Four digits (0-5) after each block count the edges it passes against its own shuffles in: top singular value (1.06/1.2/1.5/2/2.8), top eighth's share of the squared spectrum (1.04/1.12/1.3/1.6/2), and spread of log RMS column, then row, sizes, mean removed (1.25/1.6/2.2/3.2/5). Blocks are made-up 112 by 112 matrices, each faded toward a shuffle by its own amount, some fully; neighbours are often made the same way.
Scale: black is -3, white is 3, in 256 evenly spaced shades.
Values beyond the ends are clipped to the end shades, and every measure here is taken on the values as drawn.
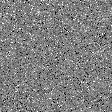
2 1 0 0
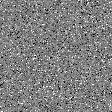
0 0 0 0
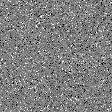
0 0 0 1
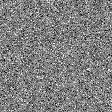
1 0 0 0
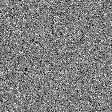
0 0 0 0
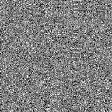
4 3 1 2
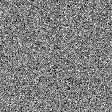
2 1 0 0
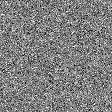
0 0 0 0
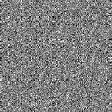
4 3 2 2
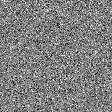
2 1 0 0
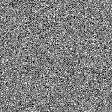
3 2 1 1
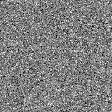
3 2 0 0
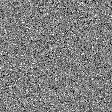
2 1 0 0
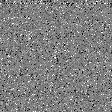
2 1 0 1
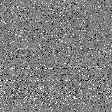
2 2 0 3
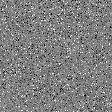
2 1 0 0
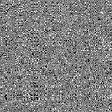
4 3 2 2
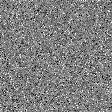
2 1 0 0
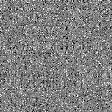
4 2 1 1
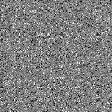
4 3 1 1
